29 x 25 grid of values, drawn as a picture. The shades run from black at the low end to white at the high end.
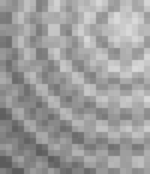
Odd rows or columns: none. Rings: centred on the top right. Slope: up to the top right. Ninth with the lowest average: bottom left.
